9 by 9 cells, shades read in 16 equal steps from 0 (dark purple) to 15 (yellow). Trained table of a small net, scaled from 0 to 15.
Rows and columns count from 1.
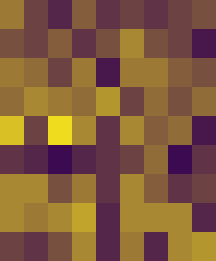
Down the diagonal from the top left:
8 4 4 7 3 4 6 9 10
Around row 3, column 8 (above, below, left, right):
4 5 8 5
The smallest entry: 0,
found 2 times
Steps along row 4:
up down down up down up down up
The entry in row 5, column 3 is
15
